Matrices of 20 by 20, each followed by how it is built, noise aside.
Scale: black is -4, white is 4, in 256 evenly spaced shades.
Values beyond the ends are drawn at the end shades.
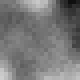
smooth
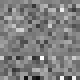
uneven rows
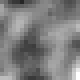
smooth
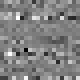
uneven rows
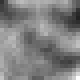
smooth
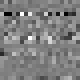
uneven rows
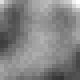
smooth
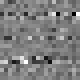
uneven rows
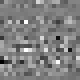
uneven rows
